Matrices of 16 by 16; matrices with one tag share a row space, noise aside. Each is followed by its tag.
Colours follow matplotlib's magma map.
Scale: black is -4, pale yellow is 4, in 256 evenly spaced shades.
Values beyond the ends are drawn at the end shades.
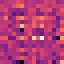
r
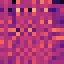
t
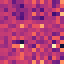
r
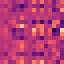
r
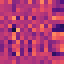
t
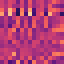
t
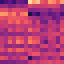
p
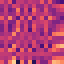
t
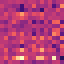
r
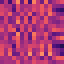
t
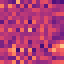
t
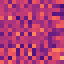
t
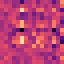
r
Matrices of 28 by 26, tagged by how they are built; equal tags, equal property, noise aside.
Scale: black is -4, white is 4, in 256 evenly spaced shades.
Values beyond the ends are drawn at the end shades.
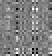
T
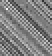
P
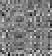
T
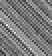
P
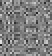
T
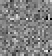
T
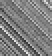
P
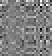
T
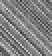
P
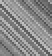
P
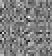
T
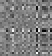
T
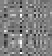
T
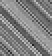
P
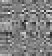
T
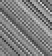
P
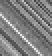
P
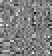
T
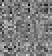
T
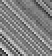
P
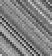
P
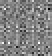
T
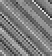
P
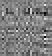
T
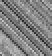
P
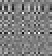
T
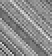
P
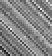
P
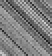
P
